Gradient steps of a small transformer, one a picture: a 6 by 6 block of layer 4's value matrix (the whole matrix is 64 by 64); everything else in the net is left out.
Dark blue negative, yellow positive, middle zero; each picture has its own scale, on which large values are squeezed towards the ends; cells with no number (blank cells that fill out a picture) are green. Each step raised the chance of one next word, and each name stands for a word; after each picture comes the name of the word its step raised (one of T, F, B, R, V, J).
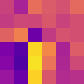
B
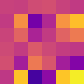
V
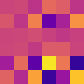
V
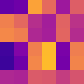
B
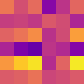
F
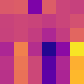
B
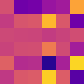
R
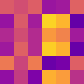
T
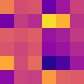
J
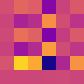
F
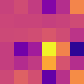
T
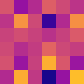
V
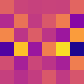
T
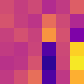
B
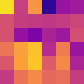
B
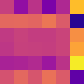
J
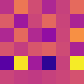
F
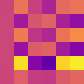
F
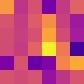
T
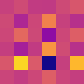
F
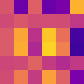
R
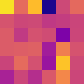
B
